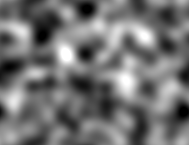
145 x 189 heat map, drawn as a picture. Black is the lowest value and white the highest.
No seam splits the table. The field is smooth, with broad soft blobs. No row or column stands out. The halves do not mirror each other. There are no lone odd cells.
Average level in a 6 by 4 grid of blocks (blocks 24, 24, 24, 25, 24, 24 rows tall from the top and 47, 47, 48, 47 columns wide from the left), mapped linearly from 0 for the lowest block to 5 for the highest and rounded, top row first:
0021 | 2352 | 0332 | 2043 | 3101 | 2122
